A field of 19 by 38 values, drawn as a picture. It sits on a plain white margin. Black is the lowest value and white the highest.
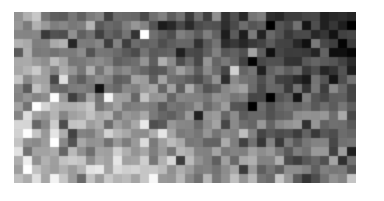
Stripes: none. Ninth with the lowest average: top right. Mirror symmetry: none. Slope: up to the bottom left. Odd rows or columns: none.
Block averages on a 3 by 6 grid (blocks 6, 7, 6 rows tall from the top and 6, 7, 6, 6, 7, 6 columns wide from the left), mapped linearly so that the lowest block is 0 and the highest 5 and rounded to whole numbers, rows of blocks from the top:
3 2 2 1 1 0 | 4 3 3 3 2 2 | 5 4 4 3 3 2
